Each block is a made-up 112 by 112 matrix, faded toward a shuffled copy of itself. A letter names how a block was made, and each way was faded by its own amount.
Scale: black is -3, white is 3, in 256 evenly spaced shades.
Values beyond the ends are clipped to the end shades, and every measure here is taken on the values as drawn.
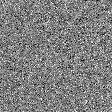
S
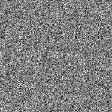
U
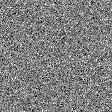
S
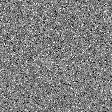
S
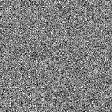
U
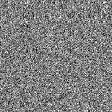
U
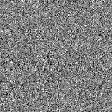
U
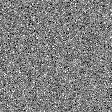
S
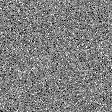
S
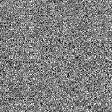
U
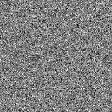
U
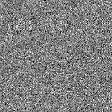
U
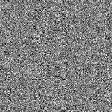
U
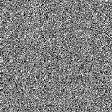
U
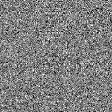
U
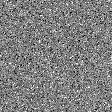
S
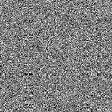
U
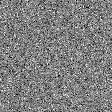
S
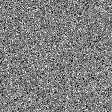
S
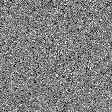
S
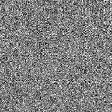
U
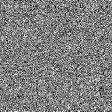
U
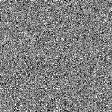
U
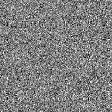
U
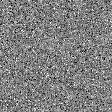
S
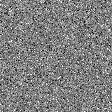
S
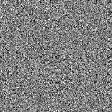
U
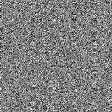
U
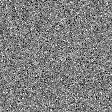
S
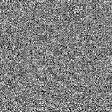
U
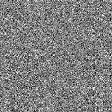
U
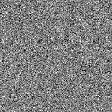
U
